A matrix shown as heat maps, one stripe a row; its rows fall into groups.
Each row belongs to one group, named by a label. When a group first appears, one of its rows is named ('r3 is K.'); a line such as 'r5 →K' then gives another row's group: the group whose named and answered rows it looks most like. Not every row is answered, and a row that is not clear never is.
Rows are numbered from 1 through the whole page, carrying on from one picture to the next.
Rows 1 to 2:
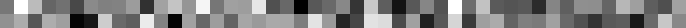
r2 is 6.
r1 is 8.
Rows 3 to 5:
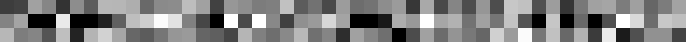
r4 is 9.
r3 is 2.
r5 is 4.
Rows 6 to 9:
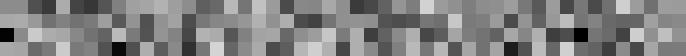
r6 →9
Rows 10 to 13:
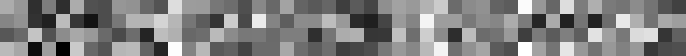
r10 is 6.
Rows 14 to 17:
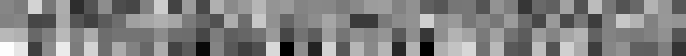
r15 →9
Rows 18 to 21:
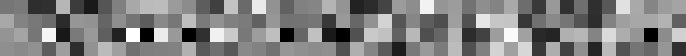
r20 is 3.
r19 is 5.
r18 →9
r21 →4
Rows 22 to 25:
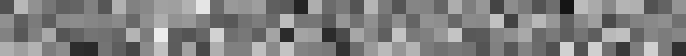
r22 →8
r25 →6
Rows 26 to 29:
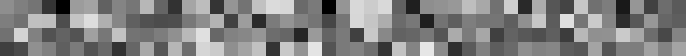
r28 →8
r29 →2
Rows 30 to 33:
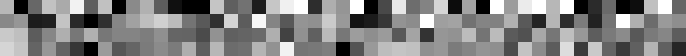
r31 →9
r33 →6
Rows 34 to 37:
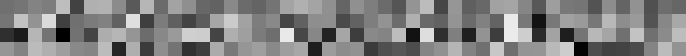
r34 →4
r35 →3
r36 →2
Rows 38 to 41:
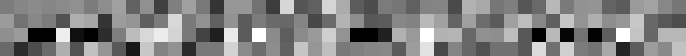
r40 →9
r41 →4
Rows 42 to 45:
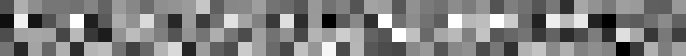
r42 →8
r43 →5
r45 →4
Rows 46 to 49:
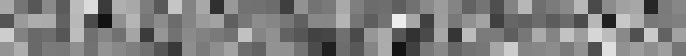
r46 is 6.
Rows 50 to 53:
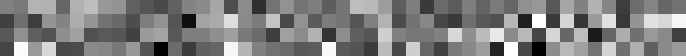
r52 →5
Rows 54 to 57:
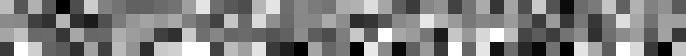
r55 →9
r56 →5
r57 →8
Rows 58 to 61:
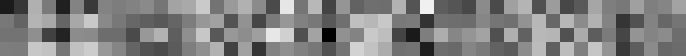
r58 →2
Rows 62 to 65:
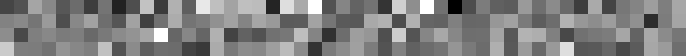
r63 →3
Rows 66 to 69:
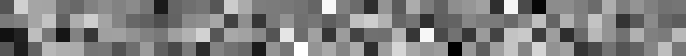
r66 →3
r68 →2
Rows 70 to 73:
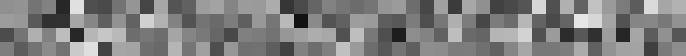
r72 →4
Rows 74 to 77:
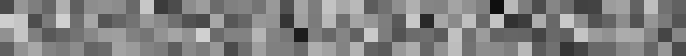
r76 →8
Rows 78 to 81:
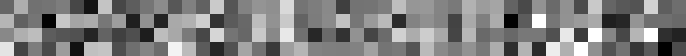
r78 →6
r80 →6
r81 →4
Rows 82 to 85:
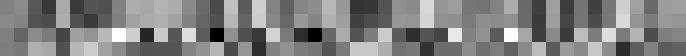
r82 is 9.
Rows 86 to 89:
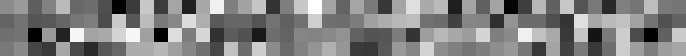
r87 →8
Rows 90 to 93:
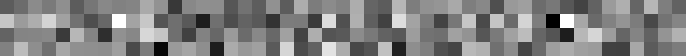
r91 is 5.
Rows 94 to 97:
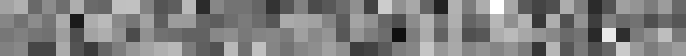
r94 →5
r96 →4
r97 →9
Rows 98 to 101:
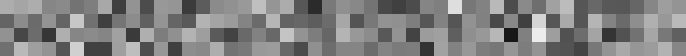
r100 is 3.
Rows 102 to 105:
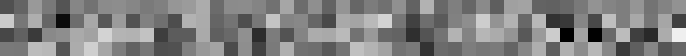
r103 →5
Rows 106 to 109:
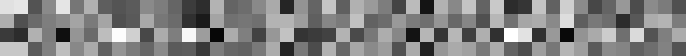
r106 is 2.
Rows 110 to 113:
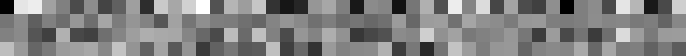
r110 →8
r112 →9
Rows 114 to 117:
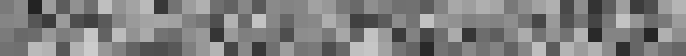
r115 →9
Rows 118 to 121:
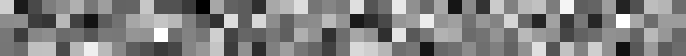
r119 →9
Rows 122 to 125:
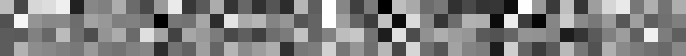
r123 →3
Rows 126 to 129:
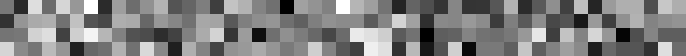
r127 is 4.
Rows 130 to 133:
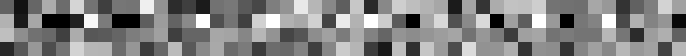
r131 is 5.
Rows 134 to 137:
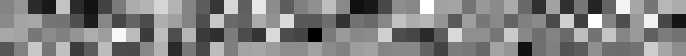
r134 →9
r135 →6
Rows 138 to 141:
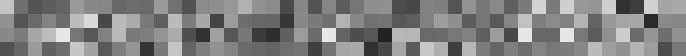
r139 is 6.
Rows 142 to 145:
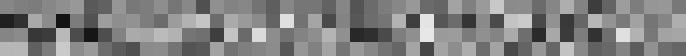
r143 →2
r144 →9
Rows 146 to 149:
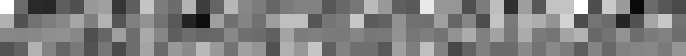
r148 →5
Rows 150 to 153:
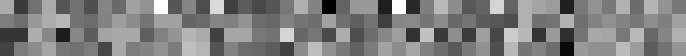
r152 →2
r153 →8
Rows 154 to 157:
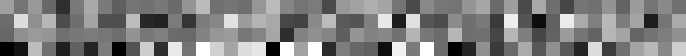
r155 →3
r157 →2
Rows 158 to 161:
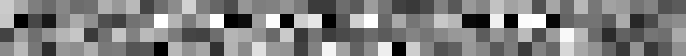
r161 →3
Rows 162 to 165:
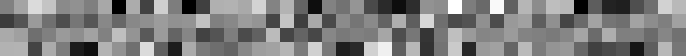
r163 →2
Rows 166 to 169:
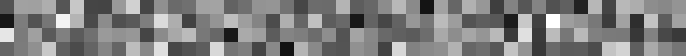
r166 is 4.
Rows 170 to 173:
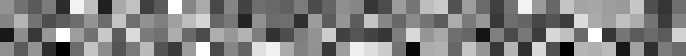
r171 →8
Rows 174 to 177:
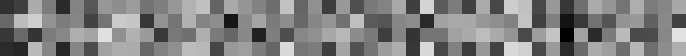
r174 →2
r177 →2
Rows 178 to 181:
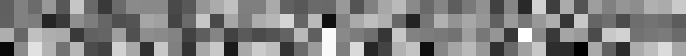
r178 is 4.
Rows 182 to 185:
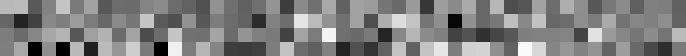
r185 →6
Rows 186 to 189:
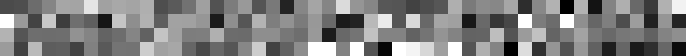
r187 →6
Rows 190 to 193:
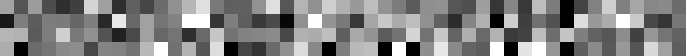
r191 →8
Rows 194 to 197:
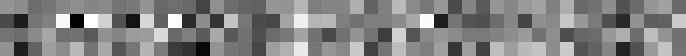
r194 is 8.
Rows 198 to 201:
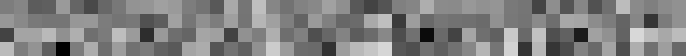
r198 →9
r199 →3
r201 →5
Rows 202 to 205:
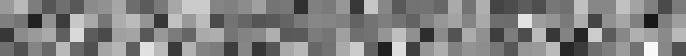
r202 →8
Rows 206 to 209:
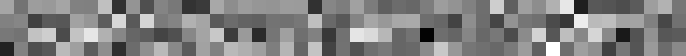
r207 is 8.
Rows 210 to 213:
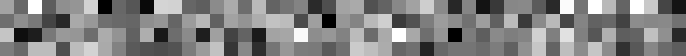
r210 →6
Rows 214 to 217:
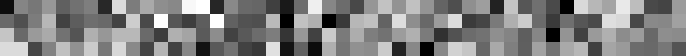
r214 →8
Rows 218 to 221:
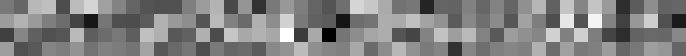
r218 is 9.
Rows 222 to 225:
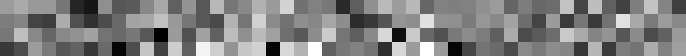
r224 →3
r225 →2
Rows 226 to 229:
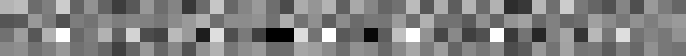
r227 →2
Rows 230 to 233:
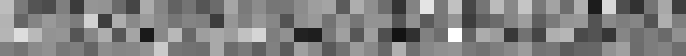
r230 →4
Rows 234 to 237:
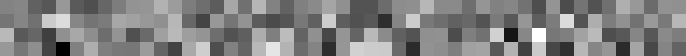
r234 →9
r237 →5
